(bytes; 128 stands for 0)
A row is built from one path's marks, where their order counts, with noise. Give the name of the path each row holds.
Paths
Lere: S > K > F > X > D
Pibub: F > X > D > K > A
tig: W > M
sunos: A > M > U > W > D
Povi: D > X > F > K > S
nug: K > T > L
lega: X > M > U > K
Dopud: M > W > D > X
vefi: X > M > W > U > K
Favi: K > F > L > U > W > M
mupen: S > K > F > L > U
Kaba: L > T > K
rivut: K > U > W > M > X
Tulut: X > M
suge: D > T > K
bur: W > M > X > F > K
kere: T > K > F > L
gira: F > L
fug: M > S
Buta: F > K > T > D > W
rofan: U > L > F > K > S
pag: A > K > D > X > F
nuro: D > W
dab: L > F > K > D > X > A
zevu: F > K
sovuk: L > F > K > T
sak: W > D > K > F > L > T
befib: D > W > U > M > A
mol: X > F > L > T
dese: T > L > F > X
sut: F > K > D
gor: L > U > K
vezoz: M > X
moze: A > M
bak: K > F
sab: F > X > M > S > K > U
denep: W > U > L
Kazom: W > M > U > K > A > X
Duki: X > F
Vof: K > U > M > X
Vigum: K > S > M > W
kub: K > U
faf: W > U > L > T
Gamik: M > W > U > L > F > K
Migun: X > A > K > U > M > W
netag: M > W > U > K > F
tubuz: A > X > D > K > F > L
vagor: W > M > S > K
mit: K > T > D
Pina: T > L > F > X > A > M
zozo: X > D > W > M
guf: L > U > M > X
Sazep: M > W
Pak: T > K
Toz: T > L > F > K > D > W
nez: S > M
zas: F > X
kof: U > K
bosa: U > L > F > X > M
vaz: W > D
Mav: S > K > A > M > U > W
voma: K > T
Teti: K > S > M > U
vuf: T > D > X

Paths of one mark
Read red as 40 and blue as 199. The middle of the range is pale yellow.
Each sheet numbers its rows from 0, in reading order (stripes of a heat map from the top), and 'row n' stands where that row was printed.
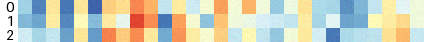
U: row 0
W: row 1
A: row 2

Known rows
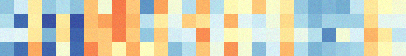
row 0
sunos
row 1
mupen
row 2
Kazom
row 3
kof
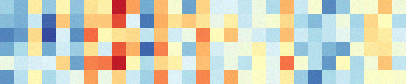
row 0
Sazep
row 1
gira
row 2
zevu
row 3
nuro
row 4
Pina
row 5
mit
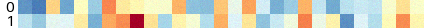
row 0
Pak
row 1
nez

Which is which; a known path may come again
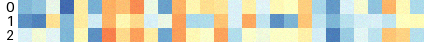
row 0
tubuz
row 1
voma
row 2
dab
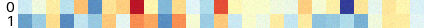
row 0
vezoz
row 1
Toz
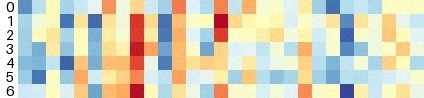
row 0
mit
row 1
zas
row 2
Dopud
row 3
Sazep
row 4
gira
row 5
faf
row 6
Tulut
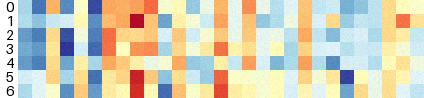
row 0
sab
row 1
fug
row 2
Gamik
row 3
netag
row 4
Kaba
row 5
rivut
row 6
dese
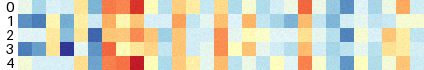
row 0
moze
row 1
sovuk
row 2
Kazom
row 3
zevu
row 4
Pina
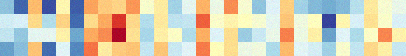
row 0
kub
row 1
Vof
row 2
nez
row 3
bur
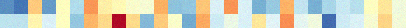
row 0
Pak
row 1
zozo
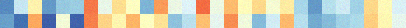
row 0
sut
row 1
kof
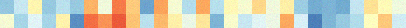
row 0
sunos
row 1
befib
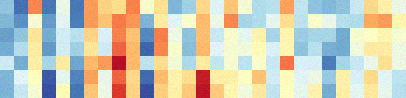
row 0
vefi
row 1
rofan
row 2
Buta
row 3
nuro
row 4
Favi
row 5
pag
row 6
Duki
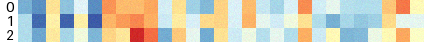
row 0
vagor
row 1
mupen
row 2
Vigum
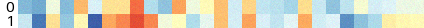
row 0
mol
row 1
Teti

